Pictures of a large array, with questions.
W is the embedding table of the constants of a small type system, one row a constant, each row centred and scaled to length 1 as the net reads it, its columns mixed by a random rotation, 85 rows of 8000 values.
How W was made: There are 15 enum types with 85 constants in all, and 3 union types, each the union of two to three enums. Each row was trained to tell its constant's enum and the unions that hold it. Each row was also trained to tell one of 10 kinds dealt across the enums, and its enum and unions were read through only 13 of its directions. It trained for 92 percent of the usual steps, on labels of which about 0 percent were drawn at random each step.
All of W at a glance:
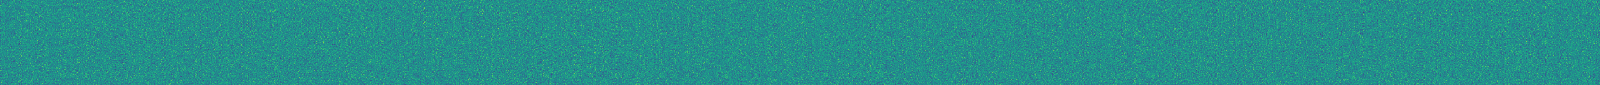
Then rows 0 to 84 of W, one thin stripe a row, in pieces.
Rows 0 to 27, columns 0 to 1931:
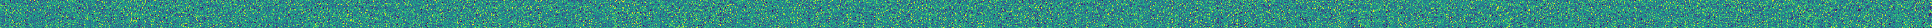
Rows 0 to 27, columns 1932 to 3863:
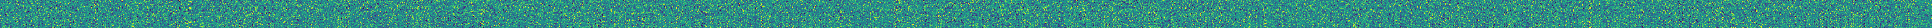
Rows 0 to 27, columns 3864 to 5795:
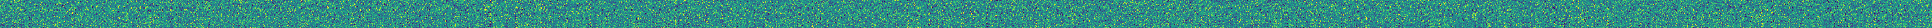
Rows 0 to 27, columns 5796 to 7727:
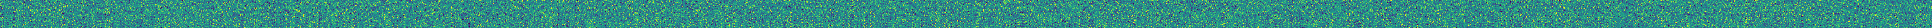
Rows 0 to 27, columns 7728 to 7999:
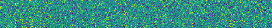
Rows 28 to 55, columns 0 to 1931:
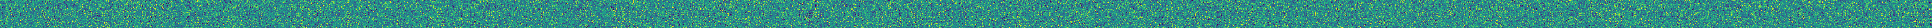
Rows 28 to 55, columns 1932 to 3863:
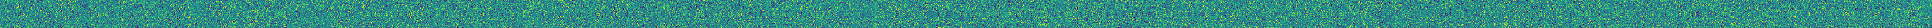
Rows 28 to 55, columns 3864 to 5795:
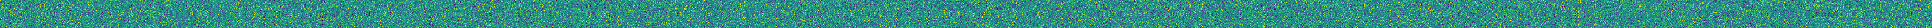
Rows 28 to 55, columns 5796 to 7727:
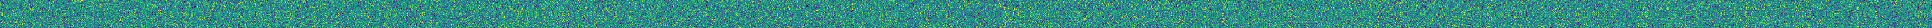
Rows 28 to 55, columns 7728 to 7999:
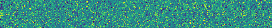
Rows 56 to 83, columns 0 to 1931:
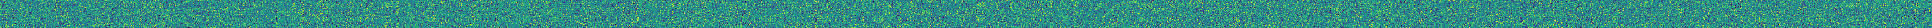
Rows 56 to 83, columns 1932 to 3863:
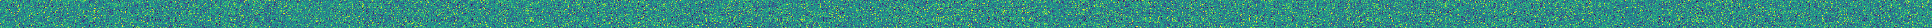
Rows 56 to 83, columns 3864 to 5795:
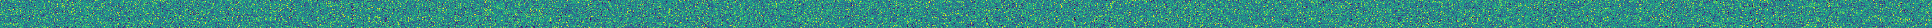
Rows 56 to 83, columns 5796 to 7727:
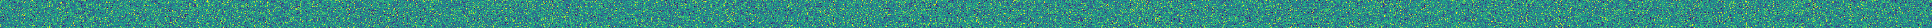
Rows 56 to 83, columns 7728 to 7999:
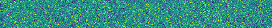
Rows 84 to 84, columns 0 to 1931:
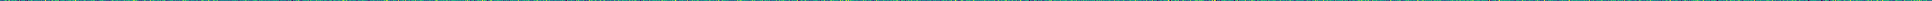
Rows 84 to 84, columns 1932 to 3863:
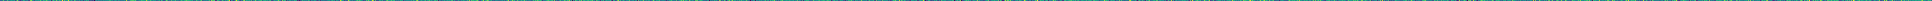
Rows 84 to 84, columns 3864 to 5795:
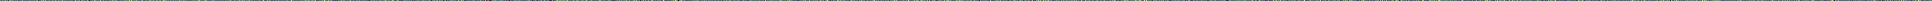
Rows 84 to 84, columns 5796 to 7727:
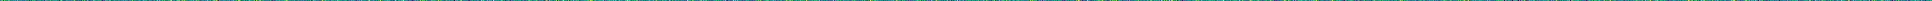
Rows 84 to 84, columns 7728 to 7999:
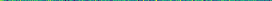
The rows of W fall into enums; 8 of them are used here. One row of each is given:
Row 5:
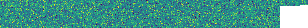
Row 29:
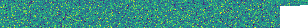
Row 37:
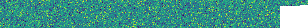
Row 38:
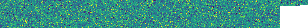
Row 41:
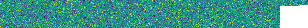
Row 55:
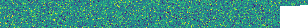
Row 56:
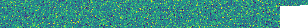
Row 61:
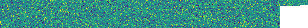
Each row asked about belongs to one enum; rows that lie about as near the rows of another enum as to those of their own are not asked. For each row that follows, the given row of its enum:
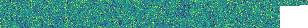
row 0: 37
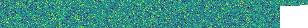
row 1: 41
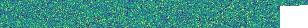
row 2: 56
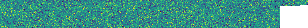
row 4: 29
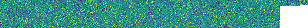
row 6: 38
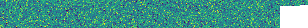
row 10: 5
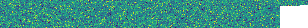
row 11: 56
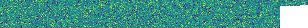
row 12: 55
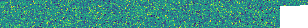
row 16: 55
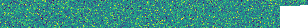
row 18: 29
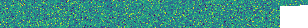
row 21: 41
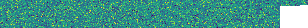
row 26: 55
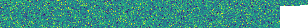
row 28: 56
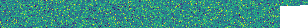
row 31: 61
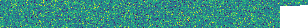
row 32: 5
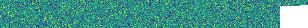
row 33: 29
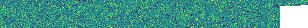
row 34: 29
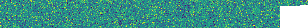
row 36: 37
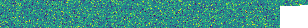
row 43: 41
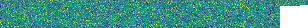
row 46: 61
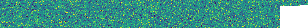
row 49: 41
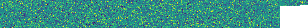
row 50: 56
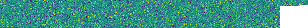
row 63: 41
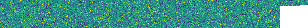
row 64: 55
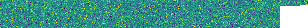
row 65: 5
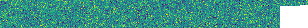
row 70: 5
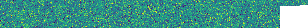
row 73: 55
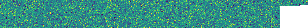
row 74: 29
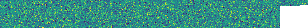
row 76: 55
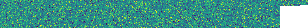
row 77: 29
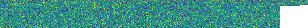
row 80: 5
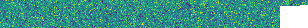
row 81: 37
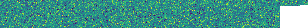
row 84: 41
